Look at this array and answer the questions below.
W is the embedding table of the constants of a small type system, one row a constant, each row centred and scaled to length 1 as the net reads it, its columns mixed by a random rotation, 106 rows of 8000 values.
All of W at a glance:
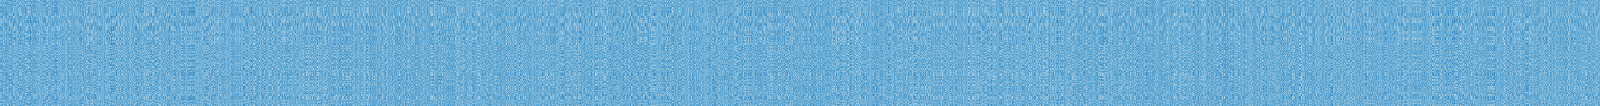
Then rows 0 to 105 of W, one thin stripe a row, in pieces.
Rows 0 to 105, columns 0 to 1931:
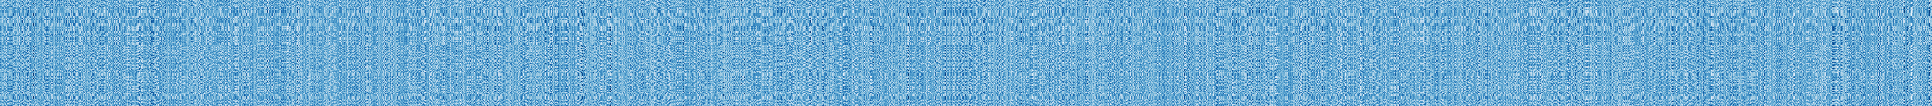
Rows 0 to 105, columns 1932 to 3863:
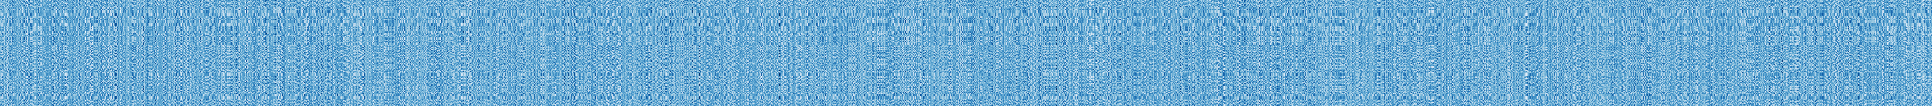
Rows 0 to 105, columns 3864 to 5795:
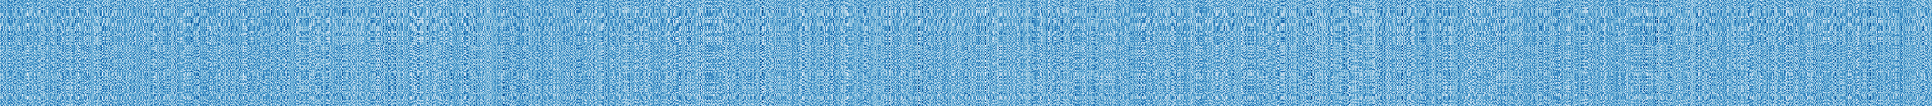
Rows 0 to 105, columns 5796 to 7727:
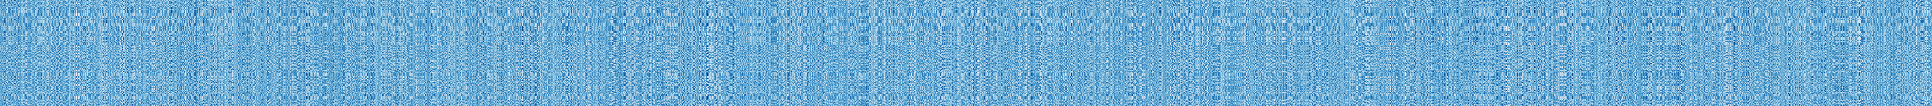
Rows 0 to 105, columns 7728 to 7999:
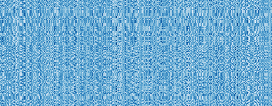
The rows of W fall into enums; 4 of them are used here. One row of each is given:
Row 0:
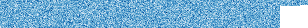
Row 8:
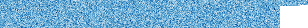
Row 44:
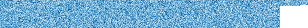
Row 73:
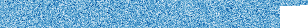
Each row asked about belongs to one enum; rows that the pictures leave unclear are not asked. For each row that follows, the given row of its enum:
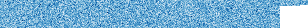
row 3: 73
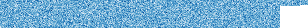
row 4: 0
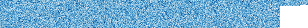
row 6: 44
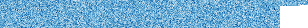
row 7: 8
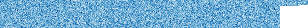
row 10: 8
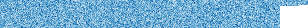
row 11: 8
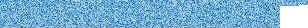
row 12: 8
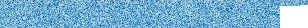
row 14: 73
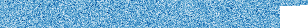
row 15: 73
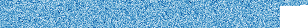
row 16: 44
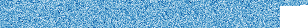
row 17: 44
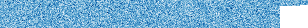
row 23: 73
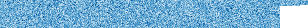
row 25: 73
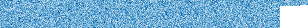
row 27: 44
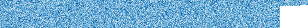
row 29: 44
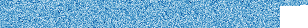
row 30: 44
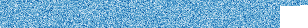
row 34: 0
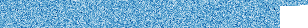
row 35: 8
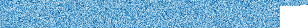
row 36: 44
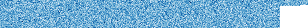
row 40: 44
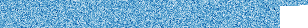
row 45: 8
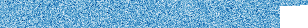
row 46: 73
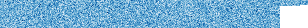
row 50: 73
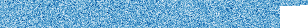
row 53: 73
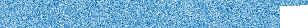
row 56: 73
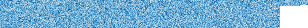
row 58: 44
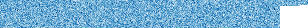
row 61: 8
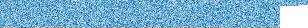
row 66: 8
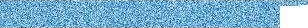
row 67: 8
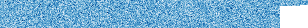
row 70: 73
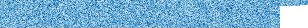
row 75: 73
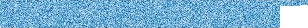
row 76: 0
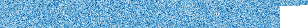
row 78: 73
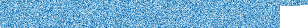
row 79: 0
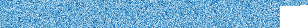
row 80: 44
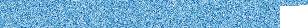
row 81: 8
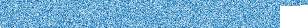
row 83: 0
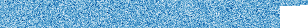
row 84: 73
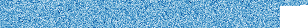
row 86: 44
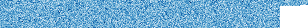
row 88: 44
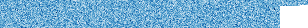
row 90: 8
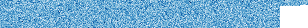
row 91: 44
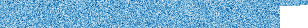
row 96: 73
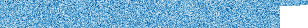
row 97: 73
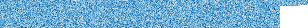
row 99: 8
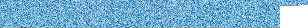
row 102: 8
